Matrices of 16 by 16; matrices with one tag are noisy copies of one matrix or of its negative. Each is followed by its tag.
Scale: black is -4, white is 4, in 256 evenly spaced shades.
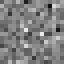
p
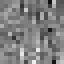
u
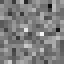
p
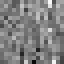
u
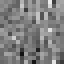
u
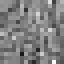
u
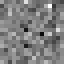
p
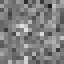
p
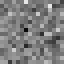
p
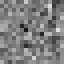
p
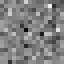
p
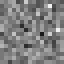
p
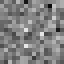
p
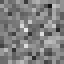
p
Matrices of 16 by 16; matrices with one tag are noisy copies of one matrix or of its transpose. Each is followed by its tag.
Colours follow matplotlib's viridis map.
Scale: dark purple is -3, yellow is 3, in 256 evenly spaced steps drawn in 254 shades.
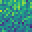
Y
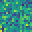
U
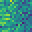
Y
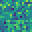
U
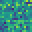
U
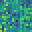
U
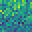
Y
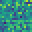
U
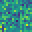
U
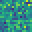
U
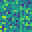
U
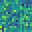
U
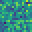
U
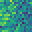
Y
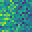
Y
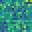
U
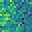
Y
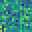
U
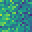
Y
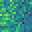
Y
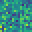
U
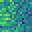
Y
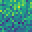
Y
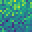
Y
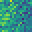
Y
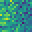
Y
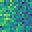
Y
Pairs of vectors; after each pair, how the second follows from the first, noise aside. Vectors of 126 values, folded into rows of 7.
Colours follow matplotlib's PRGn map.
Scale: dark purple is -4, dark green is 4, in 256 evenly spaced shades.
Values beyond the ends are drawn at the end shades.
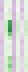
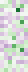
shuffled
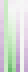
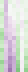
negated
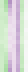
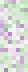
shuffled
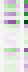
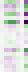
negated
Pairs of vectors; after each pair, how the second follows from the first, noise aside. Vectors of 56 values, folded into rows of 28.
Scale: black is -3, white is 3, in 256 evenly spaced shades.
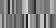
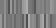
shrunk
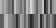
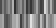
negated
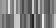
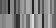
negated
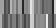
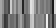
copied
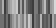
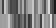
negated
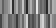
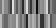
negated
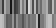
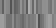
shrunk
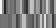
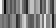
copied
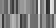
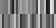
copied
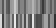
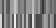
copied
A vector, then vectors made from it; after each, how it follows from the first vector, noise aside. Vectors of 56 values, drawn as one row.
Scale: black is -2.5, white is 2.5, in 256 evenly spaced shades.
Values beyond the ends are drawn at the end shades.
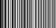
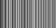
shrunk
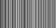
shrunk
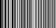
copied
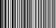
copied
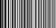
copied
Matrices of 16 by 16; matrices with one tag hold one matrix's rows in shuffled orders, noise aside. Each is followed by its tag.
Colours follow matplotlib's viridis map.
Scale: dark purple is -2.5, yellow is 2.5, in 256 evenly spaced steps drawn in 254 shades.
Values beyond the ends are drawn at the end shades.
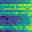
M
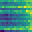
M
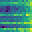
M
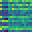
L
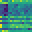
L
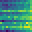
M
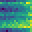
M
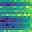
M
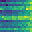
M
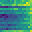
M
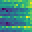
M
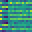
L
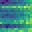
M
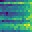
M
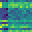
L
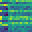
L
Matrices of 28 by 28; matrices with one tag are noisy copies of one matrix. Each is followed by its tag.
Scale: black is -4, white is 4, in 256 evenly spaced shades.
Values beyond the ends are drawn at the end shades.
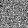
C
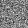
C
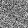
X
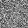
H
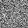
H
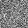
H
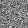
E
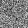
X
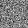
C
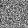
C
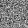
C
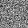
C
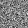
E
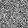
H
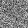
X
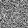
H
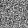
C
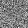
X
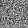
C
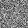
H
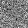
X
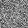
H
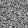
E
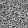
E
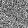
X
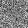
X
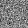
C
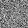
H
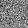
C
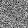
X
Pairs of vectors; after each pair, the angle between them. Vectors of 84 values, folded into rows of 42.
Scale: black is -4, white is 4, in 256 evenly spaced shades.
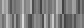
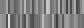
orthogonal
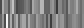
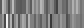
nearly parallel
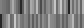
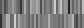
nearly parallel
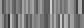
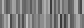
nearly opposite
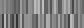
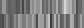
partly aligned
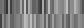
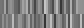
orthogonal
